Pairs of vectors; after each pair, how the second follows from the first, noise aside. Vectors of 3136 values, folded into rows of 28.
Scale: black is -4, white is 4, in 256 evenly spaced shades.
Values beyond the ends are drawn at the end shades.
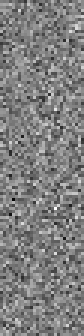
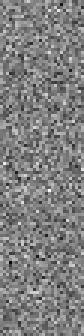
shuffled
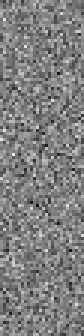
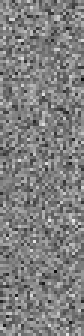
shuffled
